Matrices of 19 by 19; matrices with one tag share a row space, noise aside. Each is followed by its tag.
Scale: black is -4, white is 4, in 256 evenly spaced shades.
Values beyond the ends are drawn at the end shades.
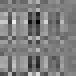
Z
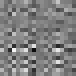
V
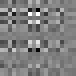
Z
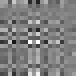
Z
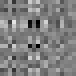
Z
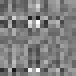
Z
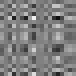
V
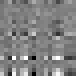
V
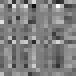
V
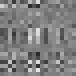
Z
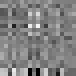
Z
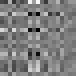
Z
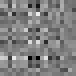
Z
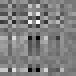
Z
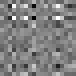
V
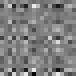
V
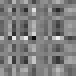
V
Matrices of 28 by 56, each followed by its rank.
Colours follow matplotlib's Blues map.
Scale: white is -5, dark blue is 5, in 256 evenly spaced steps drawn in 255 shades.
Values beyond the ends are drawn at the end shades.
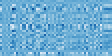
three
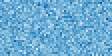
full rank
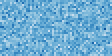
full rank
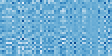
three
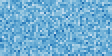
full rank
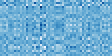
three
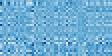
three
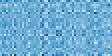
three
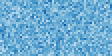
full rank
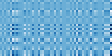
one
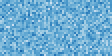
full rank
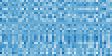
three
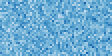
full rank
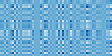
one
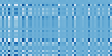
one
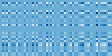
one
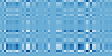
one
